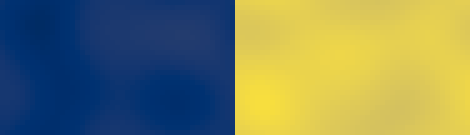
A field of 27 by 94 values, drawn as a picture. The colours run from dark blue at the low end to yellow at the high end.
The table splits into one row of 2 panels. Panel 1,1: very low, smooth, faint in contrast. Panel 1,2: very high, smooth, faint in contrast.
